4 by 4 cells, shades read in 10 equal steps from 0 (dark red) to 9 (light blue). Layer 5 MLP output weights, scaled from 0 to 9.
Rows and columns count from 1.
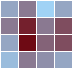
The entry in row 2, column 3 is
5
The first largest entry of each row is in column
3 1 1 1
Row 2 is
5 1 5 3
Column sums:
27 11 24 20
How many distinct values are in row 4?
4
